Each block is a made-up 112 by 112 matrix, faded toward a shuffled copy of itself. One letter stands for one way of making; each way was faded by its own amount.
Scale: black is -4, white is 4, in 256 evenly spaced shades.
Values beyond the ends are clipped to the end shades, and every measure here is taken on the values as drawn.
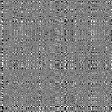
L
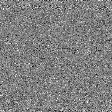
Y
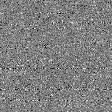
Y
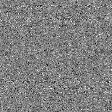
Y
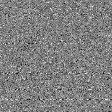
Y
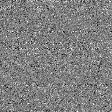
Y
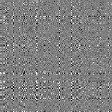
L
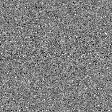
Y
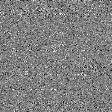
Y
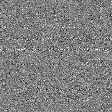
Y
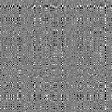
L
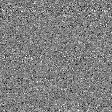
Y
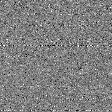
Y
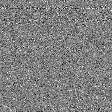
Y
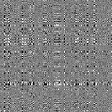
L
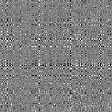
L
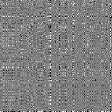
L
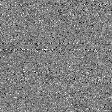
Y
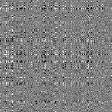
L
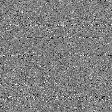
Y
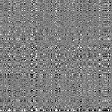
L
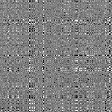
L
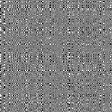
L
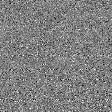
Y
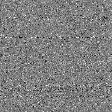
Y
